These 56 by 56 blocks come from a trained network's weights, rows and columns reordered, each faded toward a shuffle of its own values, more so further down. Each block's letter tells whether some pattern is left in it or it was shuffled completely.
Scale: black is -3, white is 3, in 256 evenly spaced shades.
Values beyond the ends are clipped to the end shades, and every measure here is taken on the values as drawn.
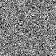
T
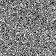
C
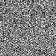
T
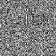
T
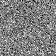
C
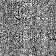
T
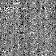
T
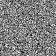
C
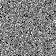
C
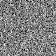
T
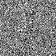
T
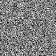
T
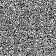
C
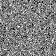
C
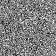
C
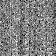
T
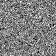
C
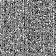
T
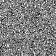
C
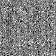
T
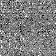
T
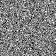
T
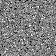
C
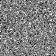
T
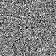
T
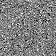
C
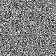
T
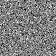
C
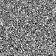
T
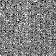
T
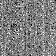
T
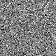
C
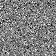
C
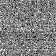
T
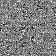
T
